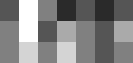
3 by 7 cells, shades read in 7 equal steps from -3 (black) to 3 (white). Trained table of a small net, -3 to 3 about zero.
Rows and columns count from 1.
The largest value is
3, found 2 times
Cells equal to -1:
6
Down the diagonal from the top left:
-1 3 0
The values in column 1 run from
-1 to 0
